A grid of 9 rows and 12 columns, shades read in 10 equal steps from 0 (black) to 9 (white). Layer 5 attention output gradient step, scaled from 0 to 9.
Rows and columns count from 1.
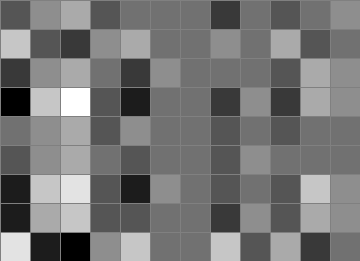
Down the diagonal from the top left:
3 3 6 3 5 4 4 2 3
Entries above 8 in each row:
0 0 0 1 0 0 0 0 0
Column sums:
29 44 50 33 32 38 36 31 38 33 42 41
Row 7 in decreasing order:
8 7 7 5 5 4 4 3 3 3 1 1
